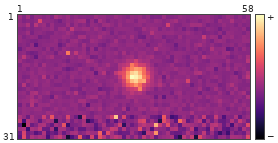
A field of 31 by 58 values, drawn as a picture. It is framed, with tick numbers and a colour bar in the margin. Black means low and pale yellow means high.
Ninth with the highest average: centre. Histogram: skewed, a long tail of high values. Seam: horizontal, 80% of the way down, the top part calmer. Bumps: one, in the centre.
